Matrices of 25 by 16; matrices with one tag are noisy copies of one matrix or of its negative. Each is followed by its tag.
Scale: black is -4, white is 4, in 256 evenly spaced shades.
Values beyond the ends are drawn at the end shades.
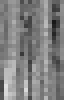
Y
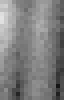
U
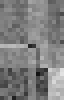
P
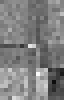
P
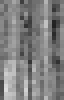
Y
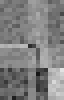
P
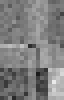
P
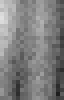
U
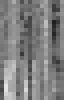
Y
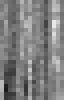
Y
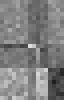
P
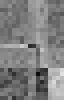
P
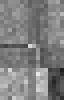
P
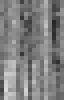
Y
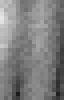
U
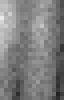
U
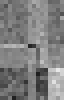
P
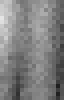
U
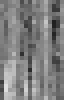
Y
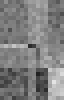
P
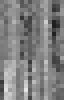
Y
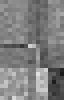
P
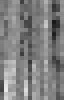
Y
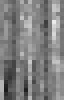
Y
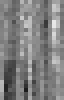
Y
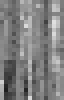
Y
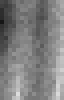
U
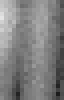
U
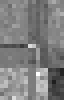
P
